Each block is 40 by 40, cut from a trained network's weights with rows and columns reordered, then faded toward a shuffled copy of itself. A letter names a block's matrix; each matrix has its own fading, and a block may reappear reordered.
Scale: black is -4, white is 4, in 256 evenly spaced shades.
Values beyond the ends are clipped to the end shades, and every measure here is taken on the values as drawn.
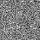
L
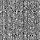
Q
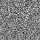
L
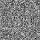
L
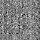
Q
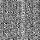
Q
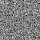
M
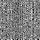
Q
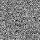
L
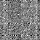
Q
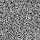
L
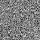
L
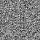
L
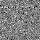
M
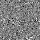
M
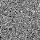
M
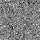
M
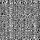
Q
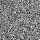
M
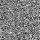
L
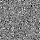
M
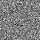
L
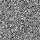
M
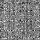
Q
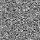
L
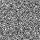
L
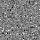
M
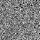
L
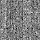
Q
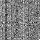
Q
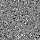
M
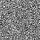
L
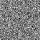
L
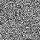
L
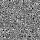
M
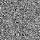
L
